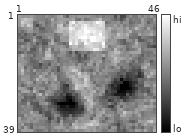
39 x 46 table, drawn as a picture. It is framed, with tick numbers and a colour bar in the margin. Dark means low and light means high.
The ninth with the highest average is the top middle. The field is mottled with small blotches. In the top middle lies a patch that is higher than the rest. On average the colour sits 50% of the way up the scale. There are two dips.
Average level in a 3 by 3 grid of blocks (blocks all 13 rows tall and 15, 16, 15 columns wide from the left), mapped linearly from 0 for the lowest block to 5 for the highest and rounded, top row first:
2 5 2
2 2 0
1 1 1
